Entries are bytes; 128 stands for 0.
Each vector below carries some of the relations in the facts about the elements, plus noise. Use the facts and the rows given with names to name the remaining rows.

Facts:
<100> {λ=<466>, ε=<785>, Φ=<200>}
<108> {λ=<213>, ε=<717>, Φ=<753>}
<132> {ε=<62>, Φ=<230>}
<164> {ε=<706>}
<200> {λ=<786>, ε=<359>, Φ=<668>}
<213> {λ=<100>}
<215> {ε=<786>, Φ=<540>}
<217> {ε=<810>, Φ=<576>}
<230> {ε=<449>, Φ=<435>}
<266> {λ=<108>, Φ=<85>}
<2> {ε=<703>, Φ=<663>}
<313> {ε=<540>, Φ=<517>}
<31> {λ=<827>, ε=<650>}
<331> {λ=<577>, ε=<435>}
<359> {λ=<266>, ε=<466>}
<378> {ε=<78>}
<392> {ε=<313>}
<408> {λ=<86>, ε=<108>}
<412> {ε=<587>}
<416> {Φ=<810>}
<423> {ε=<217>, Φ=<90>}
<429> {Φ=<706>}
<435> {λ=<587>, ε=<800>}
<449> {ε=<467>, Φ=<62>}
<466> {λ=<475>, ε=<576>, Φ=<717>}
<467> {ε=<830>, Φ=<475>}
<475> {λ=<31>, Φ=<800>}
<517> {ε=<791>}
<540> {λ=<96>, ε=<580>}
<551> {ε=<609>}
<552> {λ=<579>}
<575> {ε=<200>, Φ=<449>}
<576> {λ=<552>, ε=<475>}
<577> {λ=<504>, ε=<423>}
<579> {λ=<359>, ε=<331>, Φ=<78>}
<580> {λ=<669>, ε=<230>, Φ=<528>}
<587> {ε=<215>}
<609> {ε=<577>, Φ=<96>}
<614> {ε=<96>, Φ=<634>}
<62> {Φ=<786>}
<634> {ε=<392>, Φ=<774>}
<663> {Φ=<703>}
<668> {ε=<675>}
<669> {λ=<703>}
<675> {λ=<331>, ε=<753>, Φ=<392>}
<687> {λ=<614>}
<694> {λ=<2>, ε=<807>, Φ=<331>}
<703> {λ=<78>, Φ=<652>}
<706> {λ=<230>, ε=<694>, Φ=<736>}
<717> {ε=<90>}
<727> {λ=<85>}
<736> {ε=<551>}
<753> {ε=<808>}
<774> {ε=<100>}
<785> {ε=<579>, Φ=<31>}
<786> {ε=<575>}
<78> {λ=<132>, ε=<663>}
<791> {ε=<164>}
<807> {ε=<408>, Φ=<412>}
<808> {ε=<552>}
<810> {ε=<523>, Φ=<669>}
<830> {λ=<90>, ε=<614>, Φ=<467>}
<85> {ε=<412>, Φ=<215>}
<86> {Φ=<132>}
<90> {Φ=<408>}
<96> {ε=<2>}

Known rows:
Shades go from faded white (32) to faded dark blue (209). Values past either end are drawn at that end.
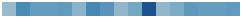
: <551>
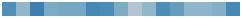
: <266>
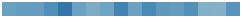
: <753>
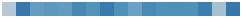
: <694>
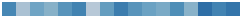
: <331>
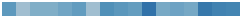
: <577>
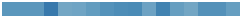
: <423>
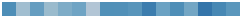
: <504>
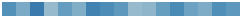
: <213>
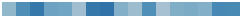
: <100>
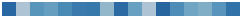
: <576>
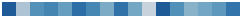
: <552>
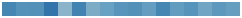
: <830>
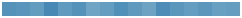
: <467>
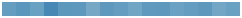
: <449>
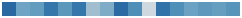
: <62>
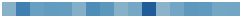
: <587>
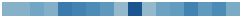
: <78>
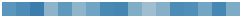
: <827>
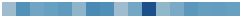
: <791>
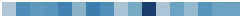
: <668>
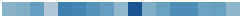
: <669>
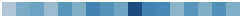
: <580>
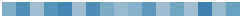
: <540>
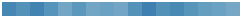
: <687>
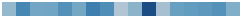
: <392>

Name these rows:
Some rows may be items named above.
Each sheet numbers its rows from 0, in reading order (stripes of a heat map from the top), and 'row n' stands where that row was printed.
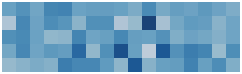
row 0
<786>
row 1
<85>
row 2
<807>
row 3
<2>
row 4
<78>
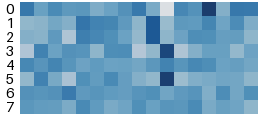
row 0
<466>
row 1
<78>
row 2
<669>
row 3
<85>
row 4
<687>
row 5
<412>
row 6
<200>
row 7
<652>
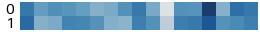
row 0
<466>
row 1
<717>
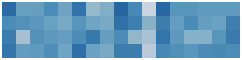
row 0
<663>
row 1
<217>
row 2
<359>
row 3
<810>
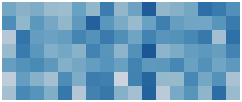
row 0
<675>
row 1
<579>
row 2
<694>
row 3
<313>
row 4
<429>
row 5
<132>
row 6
<31>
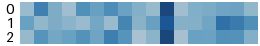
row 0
<412>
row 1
<675>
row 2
<392>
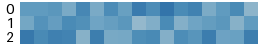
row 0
<528>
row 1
<215>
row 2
<614>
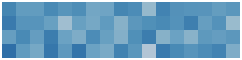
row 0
<808>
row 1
<86>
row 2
<706>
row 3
<435>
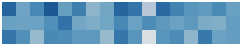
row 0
<90>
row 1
<753>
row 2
<96>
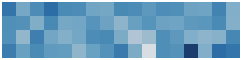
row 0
<408>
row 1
<230>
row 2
<266>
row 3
<466>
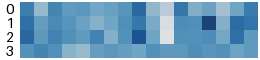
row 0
<108>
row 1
<466>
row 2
<475>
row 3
<416>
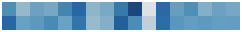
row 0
<703>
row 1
<663>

